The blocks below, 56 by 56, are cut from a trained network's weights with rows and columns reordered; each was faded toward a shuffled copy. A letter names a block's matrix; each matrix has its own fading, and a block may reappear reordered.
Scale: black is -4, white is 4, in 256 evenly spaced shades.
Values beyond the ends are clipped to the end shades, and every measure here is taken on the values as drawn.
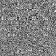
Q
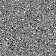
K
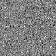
K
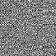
Q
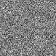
Q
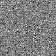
K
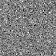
K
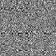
Q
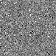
K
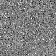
K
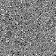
K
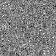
K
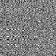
Q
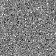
K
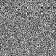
Q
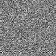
Q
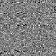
Q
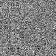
Q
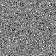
K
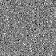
K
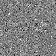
K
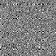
Q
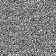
Q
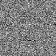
Q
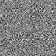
Q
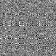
Q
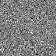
K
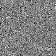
K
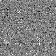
K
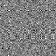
Q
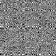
Q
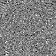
K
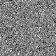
K
